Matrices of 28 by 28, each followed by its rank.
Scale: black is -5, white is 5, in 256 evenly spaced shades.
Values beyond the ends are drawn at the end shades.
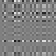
one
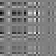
one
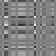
one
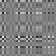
one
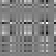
one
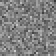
full rank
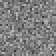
full rank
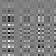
one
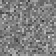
full rank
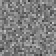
full rank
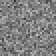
full rank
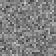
full rank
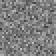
full rank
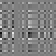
one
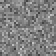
full rank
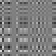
one
